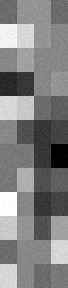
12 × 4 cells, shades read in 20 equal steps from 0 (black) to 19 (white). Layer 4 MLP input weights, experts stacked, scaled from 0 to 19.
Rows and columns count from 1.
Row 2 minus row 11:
10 6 1 -6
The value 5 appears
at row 6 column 4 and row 9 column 4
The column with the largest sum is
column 1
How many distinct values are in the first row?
2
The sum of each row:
38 55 42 28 46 25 22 35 38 44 44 43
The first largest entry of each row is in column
2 1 2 4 1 1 1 2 1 1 4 1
